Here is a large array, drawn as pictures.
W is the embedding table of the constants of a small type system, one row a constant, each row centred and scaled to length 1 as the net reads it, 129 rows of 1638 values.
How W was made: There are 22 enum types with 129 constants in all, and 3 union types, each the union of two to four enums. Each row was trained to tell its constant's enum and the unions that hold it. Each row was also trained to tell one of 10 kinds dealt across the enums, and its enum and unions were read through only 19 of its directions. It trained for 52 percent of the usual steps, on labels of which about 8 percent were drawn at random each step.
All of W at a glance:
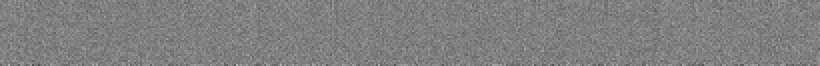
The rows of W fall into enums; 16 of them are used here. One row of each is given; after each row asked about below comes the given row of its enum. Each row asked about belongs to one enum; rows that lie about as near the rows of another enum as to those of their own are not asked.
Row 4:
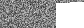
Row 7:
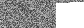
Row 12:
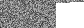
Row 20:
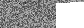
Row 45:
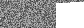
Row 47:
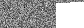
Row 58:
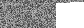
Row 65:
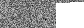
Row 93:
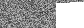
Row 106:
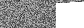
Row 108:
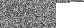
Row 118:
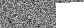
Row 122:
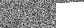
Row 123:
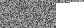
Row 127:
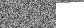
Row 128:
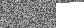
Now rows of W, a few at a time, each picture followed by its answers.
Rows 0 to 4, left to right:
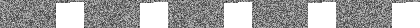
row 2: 7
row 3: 65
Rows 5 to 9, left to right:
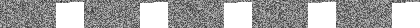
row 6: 128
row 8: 127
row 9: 122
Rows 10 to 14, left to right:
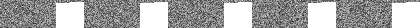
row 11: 65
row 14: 65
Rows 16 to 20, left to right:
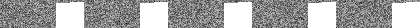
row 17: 118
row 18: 127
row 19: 93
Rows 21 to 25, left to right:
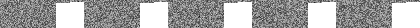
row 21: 123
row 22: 65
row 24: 4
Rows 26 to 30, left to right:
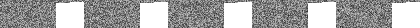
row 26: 58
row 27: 4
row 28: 93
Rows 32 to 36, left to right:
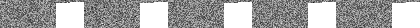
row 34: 123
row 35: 45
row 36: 123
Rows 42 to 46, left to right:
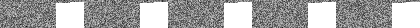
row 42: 20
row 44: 7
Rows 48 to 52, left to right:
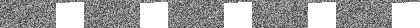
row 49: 4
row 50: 7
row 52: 4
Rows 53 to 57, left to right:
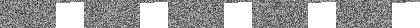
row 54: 47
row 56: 58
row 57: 127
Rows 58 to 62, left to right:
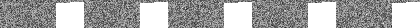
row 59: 7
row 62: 20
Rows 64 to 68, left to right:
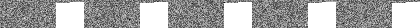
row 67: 93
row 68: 127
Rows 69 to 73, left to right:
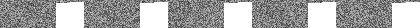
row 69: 93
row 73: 122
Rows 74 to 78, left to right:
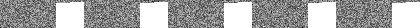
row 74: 65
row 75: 128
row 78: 127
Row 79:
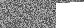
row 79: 7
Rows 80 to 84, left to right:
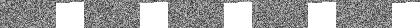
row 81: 45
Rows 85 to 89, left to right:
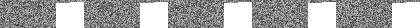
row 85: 20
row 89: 58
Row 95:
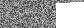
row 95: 20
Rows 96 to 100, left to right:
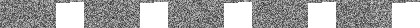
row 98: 47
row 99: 7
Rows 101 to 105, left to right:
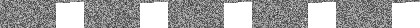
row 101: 20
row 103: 93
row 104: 128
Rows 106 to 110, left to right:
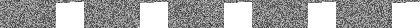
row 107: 127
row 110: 4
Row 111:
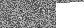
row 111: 93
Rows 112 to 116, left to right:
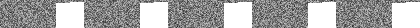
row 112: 122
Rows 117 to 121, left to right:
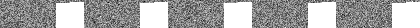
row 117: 4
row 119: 65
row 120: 45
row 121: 123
